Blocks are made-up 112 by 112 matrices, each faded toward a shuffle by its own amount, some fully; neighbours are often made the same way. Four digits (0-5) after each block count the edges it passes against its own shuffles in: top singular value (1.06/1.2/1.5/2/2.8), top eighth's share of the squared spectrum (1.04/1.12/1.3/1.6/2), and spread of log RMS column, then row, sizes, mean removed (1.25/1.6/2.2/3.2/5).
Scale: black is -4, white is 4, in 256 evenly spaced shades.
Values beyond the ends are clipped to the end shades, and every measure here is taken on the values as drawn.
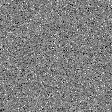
1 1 0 0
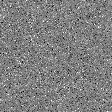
0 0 0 0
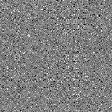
4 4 2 2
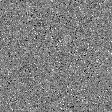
2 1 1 0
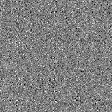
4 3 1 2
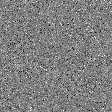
1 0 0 0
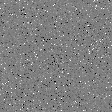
0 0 0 0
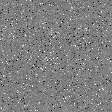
3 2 0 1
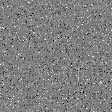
3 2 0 1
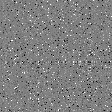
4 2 1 1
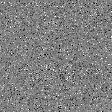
3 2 1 2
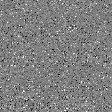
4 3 1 2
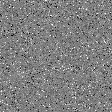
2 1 0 0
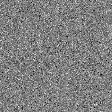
0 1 2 0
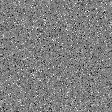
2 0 0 0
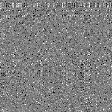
4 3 2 2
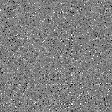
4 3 1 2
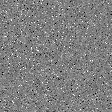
2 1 0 0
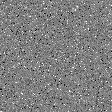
0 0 0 0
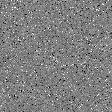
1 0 0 0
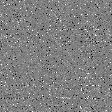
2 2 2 2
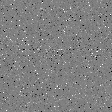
2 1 0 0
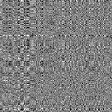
5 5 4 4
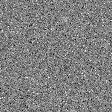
0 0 0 0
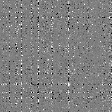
3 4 3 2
